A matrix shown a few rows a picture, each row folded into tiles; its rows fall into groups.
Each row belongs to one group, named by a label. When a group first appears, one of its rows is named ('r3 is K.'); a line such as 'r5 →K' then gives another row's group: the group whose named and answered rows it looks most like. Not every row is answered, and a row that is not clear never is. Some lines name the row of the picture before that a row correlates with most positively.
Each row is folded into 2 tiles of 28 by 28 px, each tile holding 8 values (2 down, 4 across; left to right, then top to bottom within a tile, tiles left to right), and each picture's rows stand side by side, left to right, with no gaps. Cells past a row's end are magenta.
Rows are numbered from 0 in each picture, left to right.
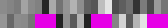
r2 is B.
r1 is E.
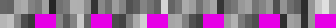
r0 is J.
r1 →E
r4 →J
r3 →J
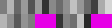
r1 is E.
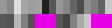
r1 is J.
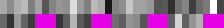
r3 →B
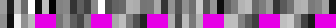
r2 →J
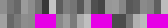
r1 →B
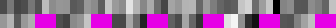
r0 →B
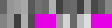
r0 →E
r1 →B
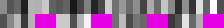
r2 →E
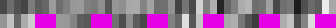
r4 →J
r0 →B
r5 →B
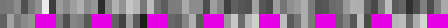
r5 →E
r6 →E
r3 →E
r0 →B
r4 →B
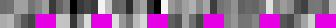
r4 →B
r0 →J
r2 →B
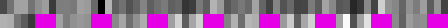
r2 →B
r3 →B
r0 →J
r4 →B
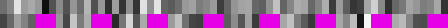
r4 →E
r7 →J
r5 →J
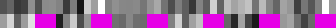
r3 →B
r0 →B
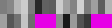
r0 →E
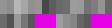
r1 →J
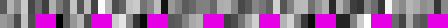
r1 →E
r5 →J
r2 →J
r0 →E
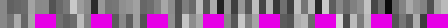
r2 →E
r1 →E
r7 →E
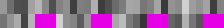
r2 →J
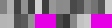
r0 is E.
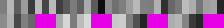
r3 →J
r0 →E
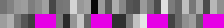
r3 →E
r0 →J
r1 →E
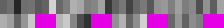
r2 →B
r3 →E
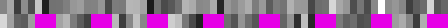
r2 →E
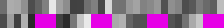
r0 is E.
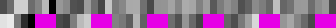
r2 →E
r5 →J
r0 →J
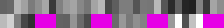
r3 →B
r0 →J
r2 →B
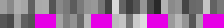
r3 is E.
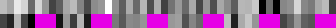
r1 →E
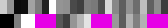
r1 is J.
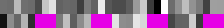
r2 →B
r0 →E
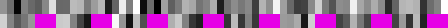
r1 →J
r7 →E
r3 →J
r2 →E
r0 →B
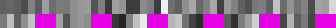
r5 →E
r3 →J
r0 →B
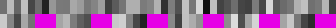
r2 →J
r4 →B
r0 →E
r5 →J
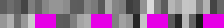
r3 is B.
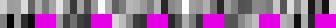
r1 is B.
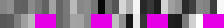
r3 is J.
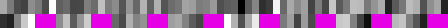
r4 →B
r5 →E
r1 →B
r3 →J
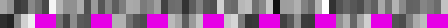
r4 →J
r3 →B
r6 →B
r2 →J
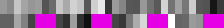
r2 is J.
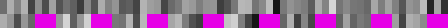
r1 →B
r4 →J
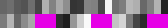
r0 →B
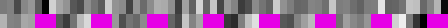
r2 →B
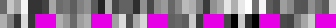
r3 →E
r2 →B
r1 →B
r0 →E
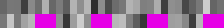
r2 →J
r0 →B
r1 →E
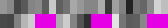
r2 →B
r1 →J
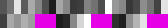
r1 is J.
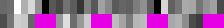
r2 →B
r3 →J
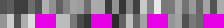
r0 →B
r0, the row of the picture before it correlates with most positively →1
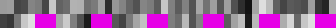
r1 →J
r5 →B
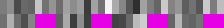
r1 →E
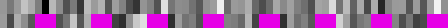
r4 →E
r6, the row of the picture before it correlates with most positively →0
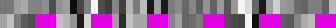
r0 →J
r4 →E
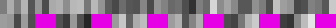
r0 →E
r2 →B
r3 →B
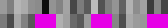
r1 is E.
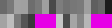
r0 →J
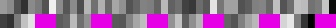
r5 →J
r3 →B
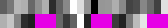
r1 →E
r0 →J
